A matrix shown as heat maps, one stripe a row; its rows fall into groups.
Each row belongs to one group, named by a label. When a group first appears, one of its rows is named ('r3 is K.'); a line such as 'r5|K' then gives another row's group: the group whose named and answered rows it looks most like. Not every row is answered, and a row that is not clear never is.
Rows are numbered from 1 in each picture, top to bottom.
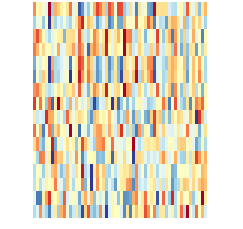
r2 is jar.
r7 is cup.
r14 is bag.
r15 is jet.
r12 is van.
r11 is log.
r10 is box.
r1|box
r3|cup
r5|jar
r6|jar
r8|van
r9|bag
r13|bag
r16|jet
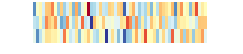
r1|jet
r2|bag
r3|jet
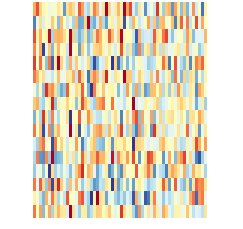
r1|cup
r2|jet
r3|box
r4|box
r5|van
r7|bag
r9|jar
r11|van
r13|jar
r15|bag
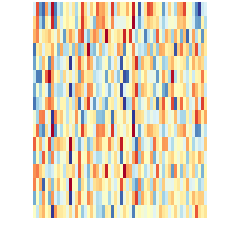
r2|log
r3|cup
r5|jar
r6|jet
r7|jar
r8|jet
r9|van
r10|log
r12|jar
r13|cup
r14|box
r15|jar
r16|van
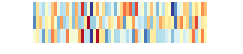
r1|bag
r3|bag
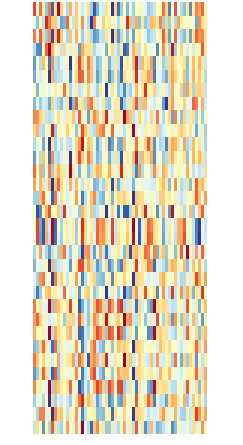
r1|van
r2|bag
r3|van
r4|jet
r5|jar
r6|jar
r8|jar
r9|cup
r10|log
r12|jar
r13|box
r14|van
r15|van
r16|jet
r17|log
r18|log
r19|jet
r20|jar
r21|van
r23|box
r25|box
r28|van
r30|jar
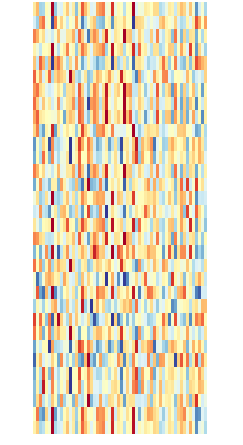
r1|log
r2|van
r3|cup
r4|log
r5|van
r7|cup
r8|cup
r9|cup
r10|log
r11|jar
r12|jar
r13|cup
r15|log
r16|jet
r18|cup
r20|box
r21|jet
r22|log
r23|bag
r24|van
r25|box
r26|jar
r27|jet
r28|jar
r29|jar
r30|jet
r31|log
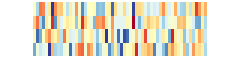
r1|van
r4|jar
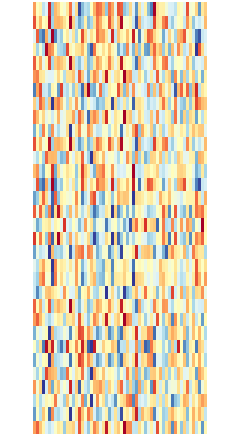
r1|box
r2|box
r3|log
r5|box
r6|cup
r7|jet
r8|van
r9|cup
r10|jar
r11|box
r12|bag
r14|log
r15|van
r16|van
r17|jet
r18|van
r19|jar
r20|van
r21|van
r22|jet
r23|box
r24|cup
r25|jar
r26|bag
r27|jar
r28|bag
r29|box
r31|jar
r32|cup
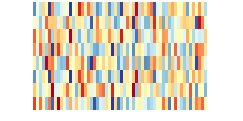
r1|jar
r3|box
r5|bag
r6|jar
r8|van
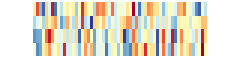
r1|log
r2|bag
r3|jet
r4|jet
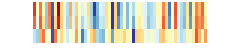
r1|van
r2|van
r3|van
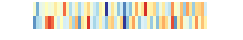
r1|jet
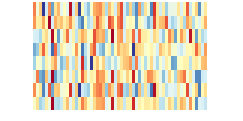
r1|box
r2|box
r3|log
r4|van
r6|log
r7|box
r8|log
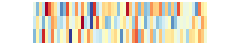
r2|bag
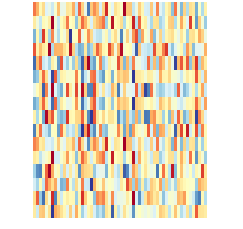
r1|cup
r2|log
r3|jar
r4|box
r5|jet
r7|bag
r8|van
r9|bag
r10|jet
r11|cup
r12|log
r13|jet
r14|bag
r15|log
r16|van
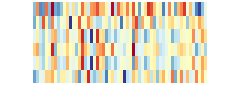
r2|jar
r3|bag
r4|log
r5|bag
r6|jet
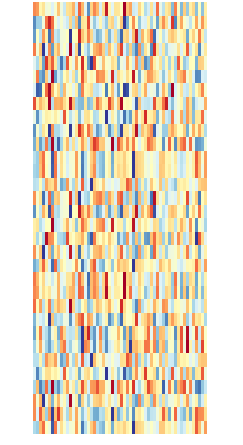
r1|cup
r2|jet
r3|jar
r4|box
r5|bag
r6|log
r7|jet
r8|box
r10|jar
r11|log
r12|van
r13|van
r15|box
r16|jar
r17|log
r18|bag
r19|box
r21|cup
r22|cup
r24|jar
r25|jet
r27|bag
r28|jet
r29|log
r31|van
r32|van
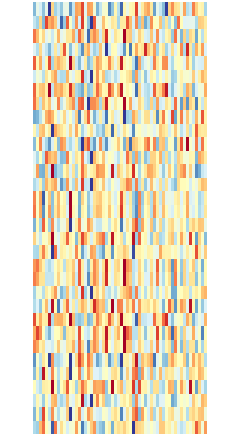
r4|jet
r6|bag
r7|box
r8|cup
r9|jet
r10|van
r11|jet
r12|bag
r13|log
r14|bag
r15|box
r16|box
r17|jar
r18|log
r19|van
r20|cup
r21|cup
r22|bag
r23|log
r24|box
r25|cup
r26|cup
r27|jar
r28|jar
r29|log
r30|bag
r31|jar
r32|van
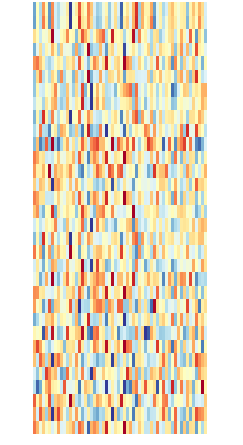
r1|jar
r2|jar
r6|jet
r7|bag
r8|bag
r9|jar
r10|jet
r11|log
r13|box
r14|van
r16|log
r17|bag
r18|jar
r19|box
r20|bag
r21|log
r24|jet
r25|bag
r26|cup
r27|van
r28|bag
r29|jet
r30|box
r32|cup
